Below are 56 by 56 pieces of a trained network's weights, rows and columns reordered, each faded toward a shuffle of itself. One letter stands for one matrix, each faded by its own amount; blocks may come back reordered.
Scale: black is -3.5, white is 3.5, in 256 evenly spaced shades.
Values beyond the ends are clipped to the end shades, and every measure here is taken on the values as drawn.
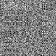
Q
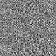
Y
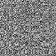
Y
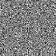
Q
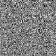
Q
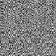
Y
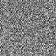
Q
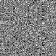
Q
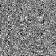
Q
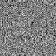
Y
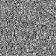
Q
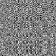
Y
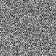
Y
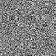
Y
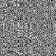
Y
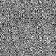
Q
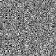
Q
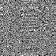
Q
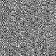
Q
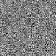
Q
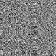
Y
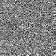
Q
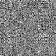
Q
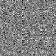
Q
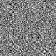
Y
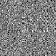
Q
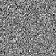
Y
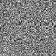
Y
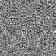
Y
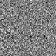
Y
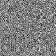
Y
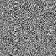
Y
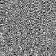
Q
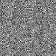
Q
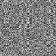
Y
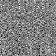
Q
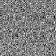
Q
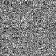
Q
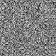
Y
